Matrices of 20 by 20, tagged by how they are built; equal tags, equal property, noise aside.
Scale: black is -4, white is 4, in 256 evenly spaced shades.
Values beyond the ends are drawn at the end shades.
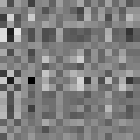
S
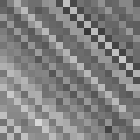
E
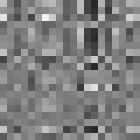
S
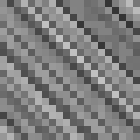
E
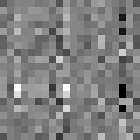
S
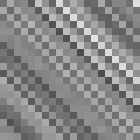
E
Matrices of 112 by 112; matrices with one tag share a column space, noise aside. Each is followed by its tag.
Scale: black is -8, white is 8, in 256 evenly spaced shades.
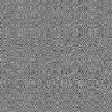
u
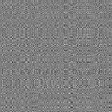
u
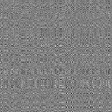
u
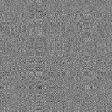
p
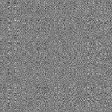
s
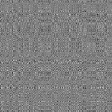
p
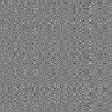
s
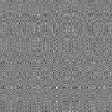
p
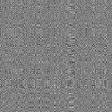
u
